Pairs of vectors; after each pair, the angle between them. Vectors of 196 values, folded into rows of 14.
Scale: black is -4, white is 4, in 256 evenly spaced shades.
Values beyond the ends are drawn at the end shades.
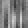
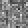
partly aligned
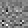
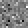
partly opposed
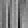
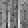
nearly opposite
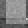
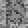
partly opposed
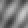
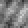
nearly parallel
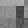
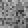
partly aligned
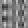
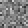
orthogonal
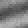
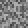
orthogonal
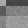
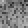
partly aligned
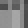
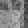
nearly parallel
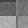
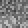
partly aligned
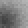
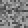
orthogonal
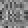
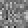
nearly opposite
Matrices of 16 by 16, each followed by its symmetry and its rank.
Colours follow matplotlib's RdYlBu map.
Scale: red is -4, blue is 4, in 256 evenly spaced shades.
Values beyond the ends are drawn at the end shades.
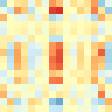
neither, rank two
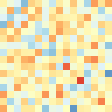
symmetric, full rank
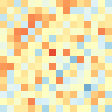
symmetric, full rank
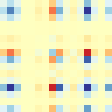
symmetric, rank one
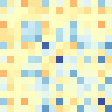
symmetric, rank three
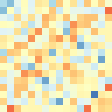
symmetric, full rank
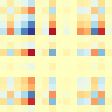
symmetric, rank one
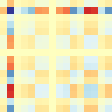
symmetric, rank one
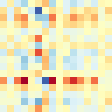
neither, rank two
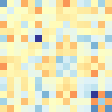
symmetric, rank three
